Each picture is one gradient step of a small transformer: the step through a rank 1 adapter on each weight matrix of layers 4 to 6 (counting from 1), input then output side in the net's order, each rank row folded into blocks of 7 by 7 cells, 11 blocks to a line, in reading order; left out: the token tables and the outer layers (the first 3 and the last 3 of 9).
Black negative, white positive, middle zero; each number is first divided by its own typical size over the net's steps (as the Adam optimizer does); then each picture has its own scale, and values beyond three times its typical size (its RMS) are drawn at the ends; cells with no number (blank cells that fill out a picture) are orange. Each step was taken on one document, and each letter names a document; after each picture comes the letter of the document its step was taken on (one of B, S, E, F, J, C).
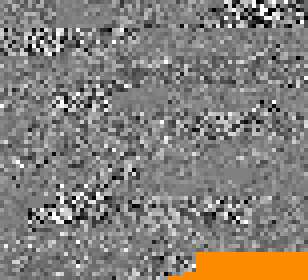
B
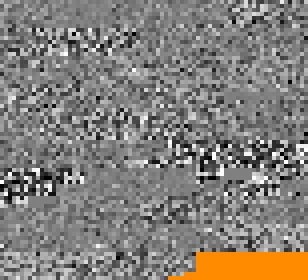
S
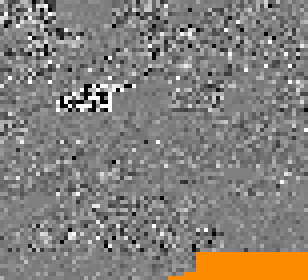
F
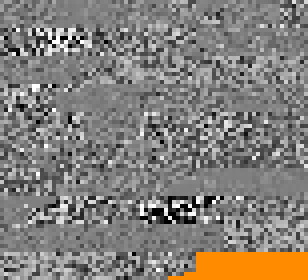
S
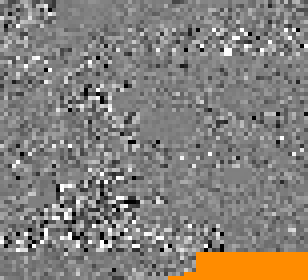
F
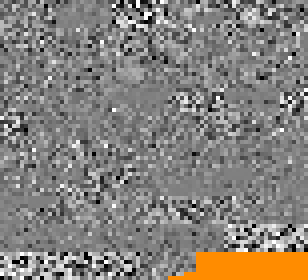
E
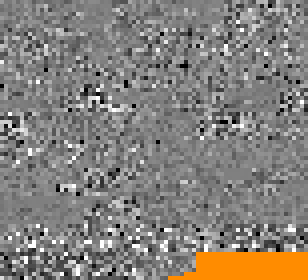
F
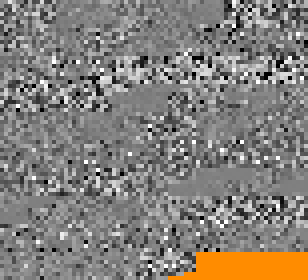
B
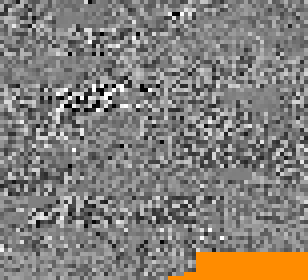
S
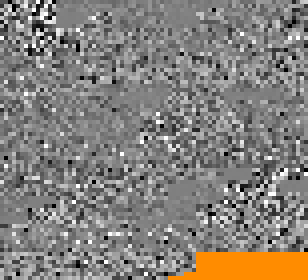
B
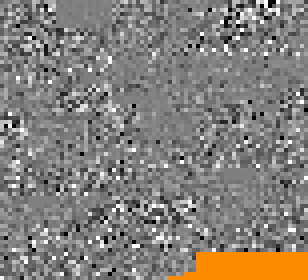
F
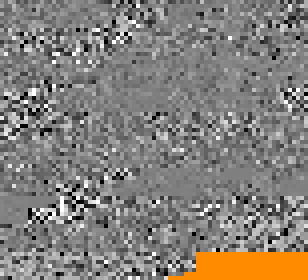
E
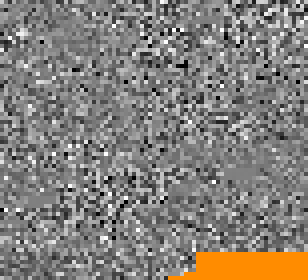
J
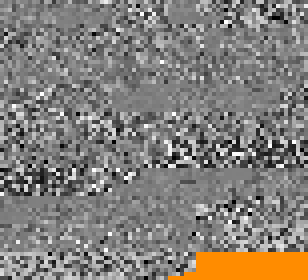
B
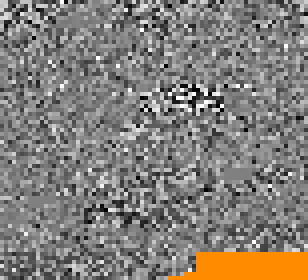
J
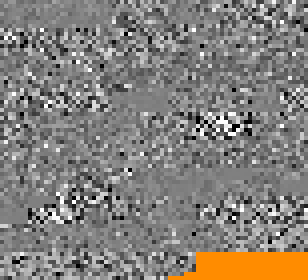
E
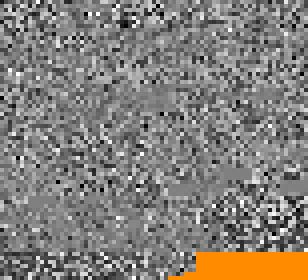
B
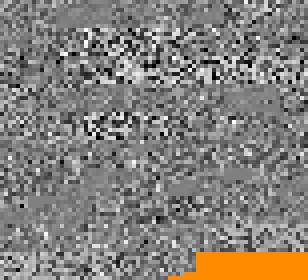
S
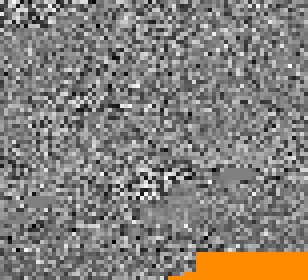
J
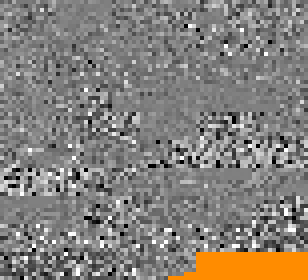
F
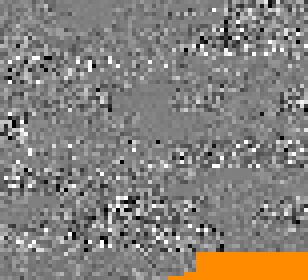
F
